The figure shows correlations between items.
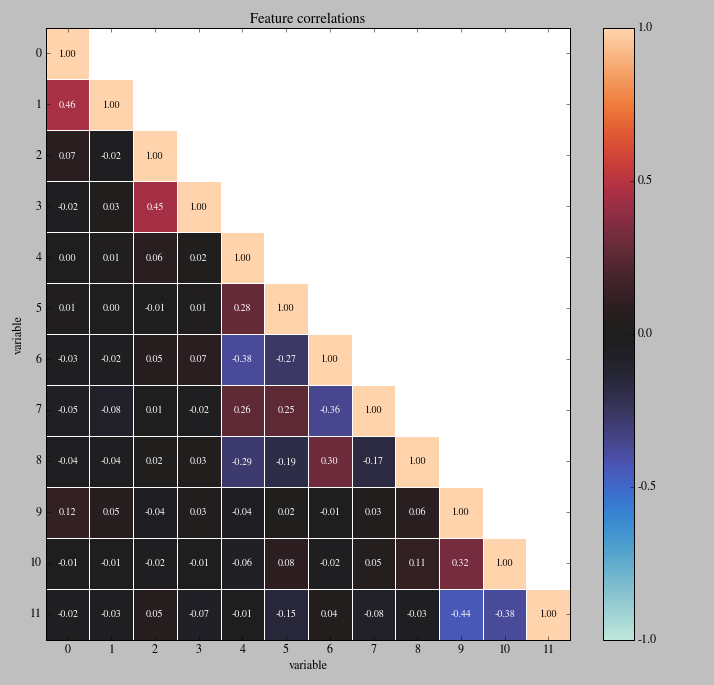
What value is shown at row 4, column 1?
0.01
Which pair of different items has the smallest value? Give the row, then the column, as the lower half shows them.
11, 9
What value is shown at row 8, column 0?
-0.04
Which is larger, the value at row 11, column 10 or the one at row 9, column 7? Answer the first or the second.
the second
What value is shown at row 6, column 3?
0.07
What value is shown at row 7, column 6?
-0.36
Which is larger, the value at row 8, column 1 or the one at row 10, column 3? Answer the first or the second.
the second
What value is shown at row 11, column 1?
-0.03
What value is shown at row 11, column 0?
-0.02
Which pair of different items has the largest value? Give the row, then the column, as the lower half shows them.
1, 0
